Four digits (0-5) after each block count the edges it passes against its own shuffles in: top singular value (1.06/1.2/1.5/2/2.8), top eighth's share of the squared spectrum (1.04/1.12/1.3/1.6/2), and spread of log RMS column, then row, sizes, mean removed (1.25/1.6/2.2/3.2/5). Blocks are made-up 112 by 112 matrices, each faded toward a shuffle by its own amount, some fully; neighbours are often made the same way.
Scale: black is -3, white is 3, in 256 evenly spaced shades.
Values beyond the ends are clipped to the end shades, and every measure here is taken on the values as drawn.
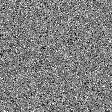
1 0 0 0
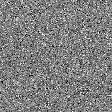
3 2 0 0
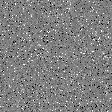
2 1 0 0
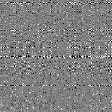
5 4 3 4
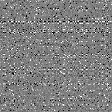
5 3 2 3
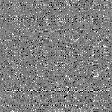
4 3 2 3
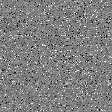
3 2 1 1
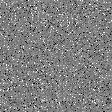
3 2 0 1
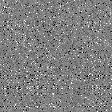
4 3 1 2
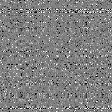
5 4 2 3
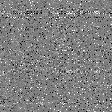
4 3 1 2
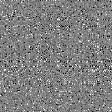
4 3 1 2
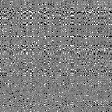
5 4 3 4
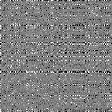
5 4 3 4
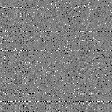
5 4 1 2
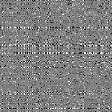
5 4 3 4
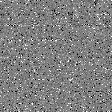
3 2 0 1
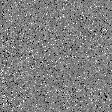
0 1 1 0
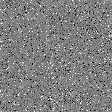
0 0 0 0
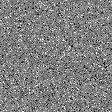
1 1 0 0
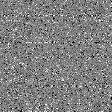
3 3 1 2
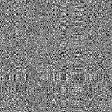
5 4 3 3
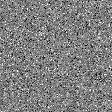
3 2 0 0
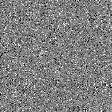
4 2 1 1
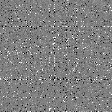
4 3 2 2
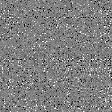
4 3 2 2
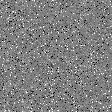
2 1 0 0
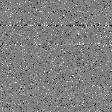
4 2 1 1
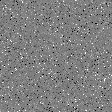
0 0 0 0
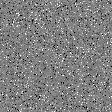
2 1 0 0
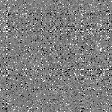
4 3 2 3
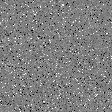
1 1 0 0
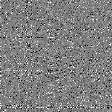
4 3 2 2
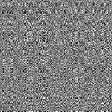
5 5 3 3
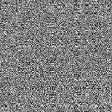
4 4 3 3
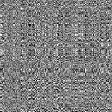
5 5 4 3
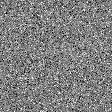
0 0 0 0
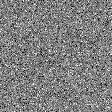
2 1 0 0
